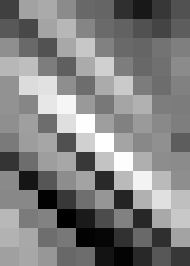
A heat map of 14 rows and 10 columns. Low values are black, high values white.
The ninth with the lowest average is the bottom middle. Streaks slant down to the right. The centre is the ninth with the highest average. On average the colour sits 50% of the way up the scale. There is no overall slope.
